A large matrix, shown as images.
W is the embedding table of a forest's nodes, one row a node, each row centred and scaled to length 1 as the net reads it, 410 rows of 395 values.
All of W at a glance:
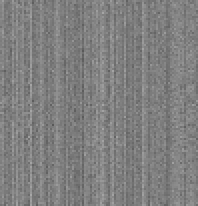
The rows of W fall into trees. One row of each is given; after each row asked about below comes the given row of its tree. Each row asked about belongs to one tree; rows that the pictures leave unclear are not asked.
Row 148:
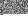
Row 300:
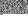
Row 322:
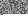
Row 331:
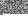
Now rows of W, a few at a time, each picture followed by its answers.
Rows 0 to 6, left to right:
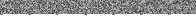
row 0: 331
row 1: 322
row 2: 331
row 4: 148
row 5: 331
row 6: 331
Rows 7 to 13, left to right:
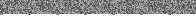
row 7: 331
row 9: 148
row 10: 148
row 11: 331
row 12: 148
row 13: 322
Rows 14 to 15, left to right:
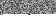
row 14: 331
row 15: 148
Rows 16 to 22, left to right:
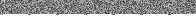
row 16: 331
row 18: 322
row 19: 322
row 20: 331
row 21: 322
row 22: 148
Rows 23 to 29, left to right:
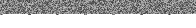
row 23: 148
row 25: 148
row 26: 331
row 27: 148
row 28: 322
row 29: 148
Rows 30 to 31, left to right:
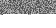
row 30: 322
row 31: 331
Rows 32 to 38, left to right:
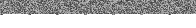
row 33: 322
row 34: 148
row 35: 331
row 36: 331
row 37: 331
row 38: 148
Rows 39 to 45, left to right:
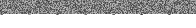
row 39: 322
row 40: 331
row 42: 322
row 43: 148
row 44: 148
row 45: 331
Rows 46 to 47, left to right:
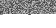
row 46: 331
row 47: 148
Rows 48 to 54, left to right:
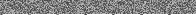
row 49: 331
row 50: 331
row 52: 331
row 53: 148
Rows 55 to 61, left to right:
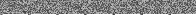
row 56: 331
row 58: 148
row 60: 331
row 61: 148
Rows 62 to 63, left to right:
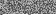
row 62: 148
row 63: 331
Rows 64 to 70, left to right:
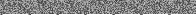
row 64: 148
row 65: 322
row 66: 322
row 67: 331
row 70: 331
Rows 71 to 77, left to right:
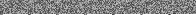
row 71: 331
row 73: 331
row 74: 331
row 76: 331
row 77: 148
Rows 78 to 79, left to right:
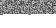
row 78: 331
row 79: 148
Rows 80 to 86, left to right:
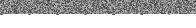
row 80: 148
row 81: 331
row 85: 322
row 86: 331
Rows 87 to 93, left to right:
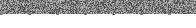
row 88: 322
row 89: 331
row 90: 148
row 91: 148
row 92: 148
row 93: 331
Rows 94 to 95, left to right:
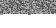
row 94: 331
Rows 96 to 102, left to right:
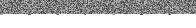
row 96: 331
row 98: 300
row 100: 331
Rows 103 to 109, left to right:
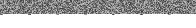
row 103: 148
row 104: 148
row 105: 331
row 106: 331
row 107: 148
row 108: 148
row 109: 331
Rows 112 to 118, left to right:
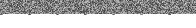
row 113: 148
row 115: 331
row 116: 148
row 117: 331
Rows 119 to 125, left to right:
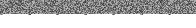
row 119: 331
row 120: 148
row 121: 331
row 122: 148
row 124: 300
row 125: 331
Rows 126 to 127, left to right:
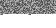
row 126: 148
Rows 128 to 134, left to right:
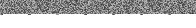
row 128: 148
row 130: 331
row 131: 148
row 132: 148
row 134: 322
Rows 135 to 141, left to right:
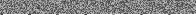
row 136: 322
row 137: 331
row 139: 331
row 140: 148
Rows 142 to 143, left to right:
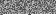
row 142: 148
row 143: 148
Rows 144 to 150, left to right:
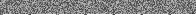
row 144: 331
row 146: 331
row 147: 148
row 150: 322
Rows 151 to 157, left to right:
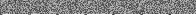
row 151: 331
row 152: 331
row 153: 148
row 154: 148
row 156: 331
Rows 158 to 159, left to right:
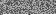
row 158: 331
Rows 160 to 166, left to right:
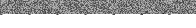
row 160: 331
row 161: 331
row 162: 148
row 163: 148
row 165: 322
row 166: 331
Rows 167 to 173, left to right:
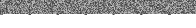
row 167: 331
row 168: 148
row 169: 322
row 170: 148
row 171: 148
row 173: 148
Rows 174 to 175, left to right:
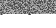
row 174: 148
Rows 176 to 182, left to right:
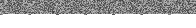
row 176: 148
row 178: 148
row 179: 322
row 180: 148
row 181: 148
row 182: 331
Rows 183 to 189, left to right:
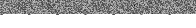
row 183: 148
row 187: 322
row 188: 331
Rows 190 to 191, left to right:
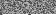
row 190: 148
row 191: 148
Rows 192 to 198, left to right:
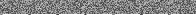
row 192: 331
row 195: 148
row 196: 331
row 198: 331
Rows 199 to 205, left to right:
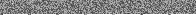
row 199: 148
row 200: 331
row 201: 322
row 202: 331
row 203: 331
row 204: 322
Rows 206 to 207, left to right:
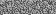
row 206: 331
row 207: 331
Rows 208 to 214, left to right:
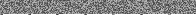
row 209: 148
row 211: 148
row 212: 331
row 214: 331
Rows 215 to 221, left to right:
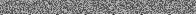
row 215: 331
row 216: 331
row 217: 322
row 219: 148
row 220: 148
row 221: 148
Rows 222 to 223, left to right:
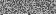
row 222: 148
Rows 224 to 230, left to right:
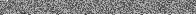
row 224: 322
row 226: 322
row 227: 322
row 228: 331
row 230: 148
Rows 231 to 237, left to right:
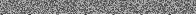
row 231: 322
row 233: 331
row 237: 148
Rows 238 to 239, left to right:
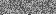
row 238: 322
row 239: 148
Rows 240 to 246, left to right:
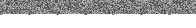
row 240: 331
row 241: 148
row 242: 148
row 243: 322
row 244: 331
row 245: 322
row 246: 331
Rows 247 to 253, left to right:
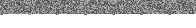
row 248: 331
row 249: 331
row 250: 331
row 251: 331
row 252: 148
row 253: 322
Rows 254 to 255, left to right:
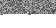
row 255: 322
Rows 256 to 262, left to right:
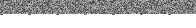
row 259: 331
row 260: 148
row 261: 322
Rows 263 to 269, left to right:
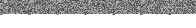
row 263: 148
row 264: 331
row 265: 331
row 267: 148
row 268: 331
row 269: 148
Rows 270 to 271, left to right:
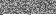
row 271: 331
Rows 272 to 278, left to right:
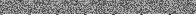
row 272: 331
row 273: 331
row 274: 331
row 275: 331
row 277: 148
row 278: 322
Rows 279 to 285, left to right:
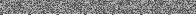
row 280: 148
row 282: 331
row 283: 331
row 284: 331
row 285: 331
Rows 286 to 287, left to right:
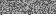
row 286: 148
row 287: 331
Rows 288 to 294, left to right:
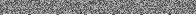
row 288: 331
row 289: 148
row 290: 322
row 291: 331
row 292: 322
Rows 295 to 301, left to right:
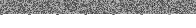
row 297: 148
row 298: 331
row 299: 148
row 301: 331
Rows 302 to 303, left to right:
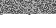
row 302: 331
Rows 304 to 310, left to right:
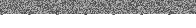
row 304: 322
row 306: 331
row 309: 148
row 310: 148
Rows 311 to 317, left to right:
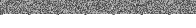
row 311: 331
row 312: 331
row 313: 322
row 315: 148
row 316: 331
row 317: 331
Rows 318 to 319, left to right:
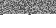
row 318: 148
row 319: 148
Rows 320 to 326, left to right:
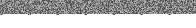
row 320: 331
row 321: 331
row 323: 148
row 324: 322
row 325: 148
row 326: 148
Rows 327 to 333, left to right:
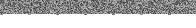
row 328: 331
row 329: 148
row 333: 331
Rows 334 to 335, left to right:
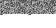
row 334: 148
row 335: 148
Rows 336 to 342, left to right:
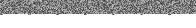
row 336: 148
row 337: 331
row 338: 322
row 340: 148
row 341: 331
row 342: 148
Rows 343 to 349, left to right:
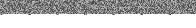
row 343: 148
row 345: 331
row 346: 331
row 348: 148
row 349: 322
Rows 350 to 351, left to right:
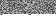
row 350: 148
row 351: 148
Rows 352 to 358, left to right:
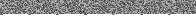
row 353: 322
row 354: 148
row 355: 148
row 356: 331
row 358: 148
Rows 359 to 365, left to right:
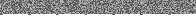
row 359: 148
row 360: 148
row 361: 148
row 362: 331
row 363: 148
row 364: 331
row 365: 148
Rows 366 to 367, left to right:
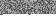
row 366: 322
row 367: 331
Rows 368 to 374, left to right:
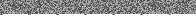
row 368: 148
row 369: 331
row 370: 148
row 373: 148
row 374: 331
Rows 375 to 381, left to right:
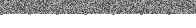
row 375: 148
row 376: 331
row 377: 331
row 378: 148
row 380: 331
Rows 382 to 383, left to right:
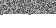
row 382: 148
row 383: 322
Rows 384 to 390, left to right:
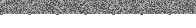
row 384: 331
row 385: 148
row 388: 148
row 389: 148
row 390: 148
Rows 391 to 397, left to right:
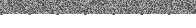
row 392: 322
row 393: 148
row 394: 331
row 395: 148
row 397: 148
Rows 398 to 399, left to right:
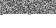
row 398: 148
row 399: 331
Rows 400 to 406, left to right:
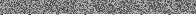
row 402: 331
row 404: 331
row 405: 148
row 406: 148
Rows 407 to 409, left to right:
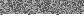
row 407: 148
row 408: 148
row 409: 148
